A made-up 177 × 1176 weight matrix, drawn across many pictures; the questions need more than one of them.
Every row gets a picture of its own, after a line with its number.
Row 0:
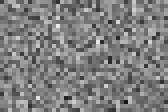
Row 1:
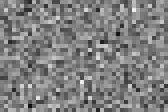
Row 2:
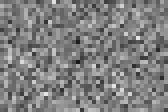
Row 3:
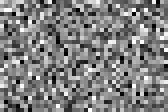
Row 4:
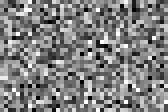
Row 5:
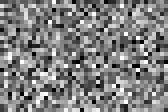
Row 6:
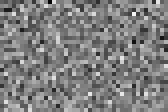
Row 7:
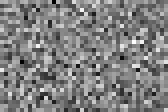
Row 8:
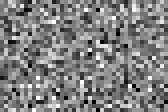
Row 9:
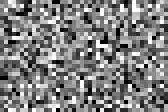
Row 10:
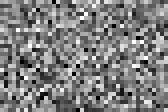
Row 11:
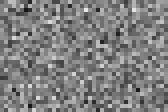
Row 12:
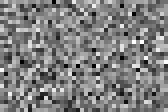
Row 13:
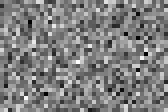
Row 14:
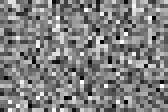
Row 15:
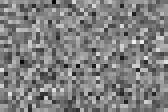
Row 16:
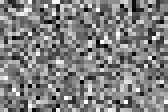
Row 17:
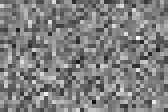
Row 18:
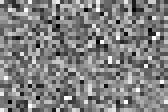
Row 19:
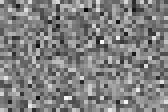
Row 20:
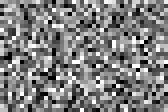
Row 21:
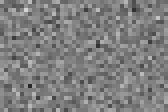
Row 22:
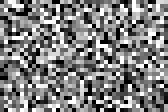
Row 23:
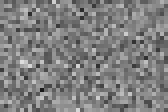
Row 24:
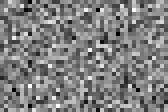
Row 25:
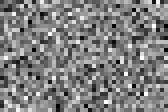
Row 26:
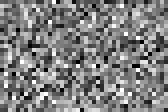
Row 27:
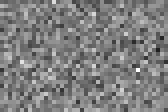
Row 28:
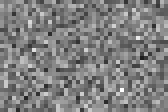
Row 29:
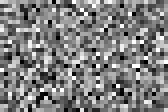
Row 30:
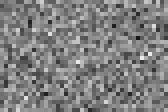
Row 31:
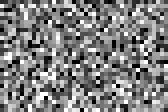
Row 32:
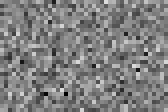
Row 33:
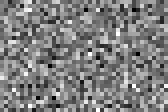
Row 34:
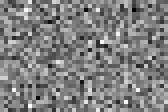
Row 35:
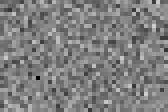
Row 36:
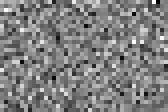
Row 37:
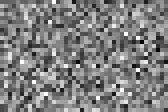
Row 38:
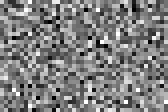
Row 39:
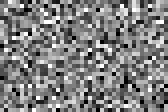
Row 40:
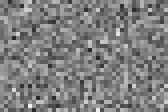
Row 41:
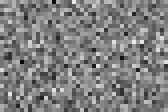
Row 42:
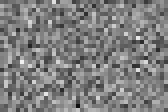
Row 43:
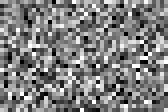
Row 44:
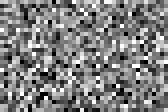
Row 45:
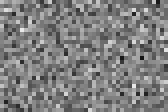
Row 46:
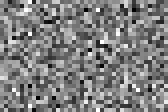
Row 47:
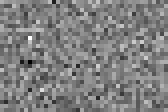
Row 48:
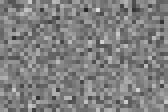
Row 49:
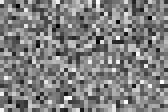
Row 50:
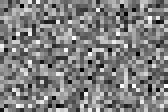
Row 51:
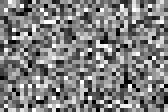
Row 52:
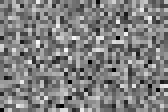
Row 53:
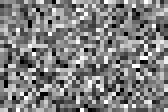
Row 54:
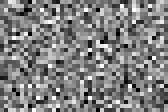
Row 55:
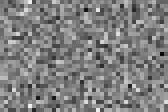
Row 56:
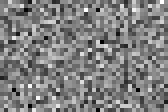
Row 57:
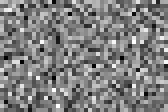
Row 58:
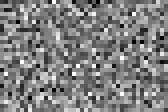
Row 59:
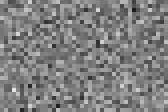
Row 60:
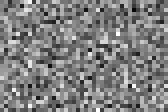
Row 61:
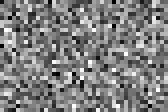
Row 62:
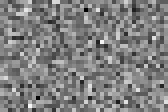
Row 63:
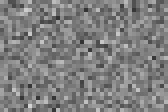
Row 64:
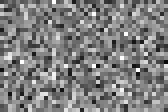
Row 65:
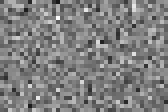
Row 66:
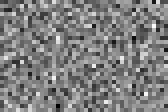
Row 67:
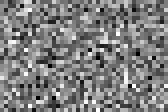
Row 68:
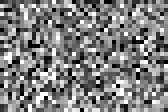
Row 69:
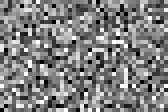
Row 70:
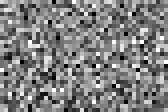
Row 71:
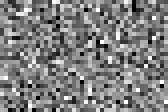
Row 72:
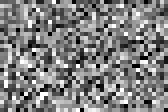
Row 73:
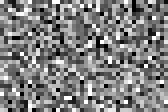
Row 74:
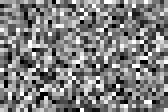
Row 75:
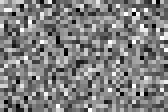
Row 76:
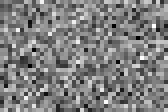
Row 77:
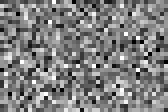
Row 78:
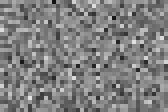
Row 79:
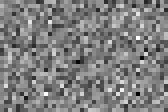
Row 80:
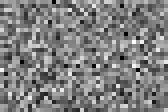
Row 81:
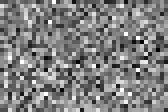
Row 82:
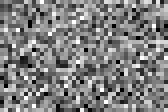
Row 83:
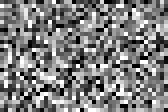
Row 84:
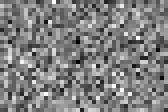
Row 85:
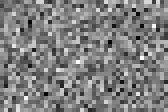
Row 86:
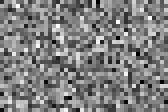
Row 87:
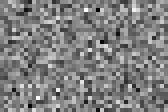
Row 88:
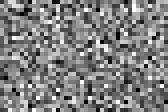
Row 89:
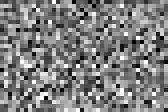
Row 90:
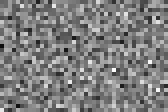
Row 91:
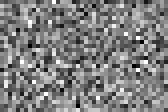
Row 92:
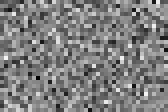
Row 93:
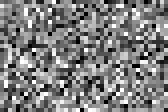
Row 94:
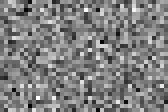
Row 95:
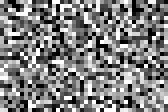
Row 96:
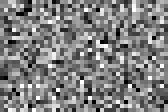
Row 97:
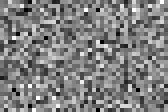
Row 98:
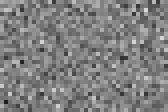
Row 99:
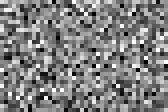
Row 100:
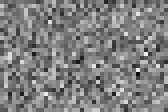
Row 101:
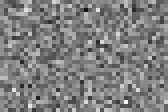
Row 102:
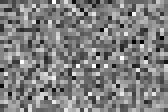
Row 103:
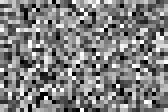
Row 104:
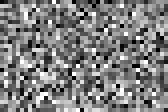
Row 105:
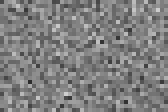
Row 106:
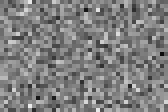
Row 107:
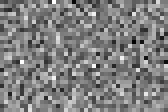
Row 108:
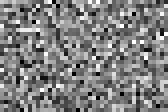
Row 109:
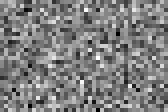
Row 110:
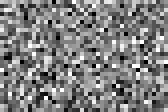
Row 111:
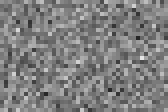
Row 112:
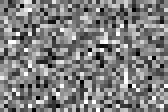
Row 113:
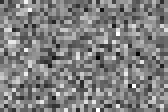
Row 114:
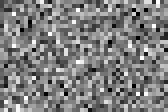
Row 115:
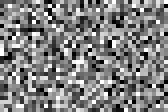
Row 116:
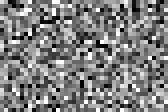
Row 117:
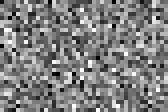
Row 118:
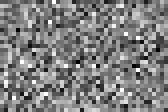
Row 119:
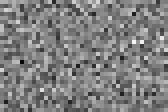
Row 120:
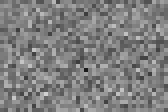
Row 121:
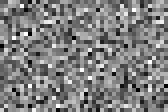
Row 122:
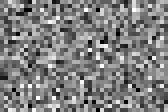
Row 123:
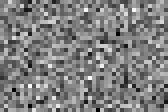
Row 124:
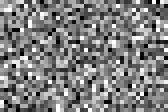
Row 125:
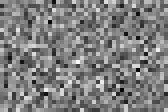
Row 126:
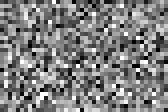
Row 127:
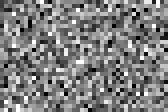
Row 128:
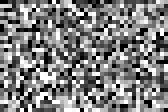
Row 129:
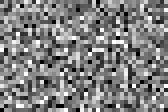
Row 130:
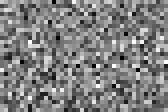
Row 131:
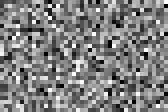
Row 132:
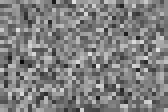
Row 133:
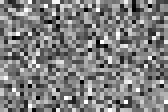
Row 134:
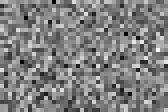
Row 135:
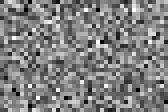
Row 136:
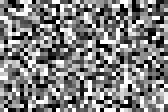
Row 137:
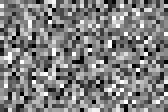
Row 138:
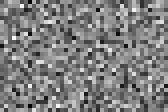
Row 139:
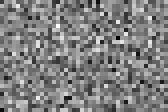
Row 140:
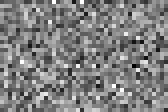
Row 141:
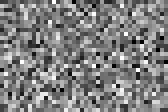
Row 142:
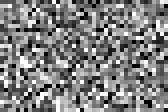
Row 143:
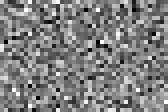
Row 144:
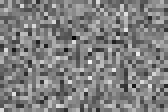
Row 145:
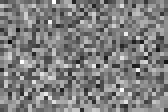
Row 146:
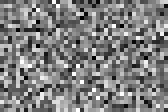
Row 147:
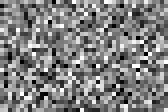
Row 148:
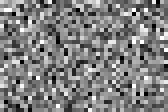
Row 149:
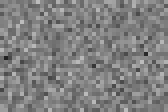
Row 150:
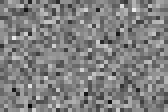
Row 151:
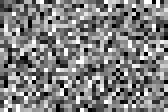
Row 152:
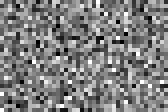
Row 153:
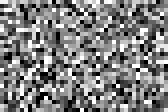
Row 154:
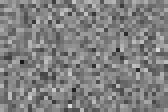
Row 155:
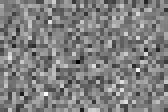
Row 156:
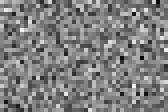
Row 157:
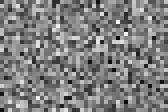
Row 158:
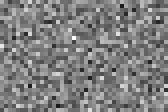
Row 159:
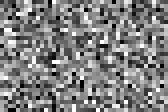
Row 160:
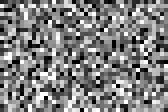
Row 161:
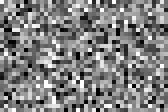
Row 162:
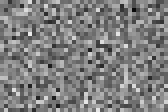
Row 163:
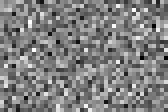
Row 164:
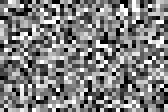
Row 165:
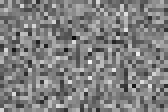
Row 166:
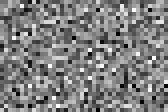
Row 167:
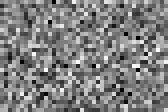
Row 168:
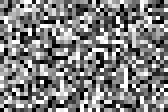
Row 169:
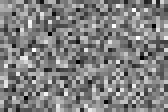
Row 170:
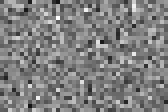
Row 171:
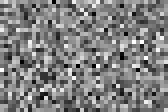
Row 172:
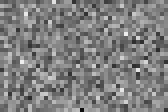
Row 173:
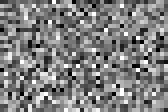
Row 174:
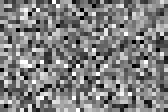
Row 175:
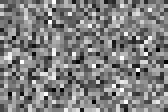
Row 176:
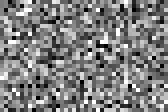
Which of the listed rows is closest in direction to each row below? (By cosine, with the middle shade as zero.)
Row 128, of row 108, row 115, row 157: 115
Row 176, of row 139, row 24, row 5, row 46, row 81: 46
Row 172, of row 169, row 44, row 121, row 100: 100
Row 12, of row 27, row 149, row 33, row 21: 149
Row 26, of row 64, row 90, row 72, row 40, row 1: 72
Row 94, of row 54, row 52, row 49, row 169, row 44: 54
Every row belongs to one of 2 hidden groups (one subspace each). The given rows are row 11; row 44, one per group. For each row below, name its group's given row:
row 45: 44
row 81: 44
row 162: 11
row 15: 44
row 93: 44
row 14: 11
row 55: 11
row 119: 44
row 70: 44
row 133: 11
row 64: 44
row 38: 11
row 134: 44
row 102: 44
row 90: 11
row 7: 44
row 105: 11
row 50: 11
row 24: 11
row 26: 44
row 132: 44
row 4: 11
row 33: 11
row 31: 44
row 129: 11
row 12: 44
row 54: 11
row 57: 44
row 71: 11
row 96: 11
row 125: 44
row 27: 44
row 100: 44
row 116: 11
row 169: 44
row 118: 44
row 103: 44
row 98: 44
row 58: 44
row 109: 11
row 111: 44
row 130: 44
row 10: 44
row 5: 44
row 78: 44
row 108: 44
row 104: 44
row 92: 44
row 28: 44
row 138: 11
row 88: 11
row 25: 44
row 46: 11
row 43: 44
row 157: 11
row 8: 11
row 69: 11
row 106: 11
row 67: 11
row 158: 11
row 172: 44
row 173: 44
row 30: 44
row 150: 11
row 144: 11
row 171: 44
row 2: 44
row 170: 11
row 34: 11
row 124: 44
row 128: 44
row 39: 11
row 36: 44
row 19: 11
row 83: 44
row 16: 11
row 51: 11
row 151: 44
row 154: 44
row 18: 11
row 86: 11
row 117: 11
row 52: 11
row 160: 44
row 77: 44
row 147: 44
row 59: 11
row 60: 11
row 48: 11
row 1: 11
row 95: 11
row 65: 11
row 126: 44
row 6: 44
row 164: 11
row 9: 11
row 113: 11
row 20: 44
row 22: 11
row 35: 44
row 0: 11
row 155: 44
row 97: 11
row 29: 44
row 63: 11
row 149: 44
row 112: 11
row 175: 44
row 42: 44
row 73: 11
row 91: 44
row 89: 44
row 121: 11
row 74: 44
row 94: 11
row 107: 44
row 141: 44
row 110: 44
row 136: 11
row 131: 44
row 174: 44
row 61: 11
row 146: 44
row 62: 11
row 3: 44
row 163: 44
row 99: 44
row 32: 44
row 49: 11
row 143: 11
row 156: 44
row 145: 44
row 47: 44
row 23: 44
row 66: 44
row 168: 11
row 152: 11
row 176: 11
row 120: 44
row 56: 11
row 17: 44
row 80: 44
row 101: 11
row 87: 11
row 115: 44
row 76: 44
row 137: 44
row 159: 11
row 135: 11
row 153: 44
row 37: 44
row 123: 11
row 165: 11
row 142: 44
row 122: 11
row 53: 44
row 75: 44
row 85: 44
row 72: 44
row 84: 44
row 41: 44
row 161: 11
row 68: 44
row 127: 44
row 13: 44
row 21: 11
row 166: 11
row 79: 44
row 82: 44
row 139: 11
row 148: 44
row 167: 44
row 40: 11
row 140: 44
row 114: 44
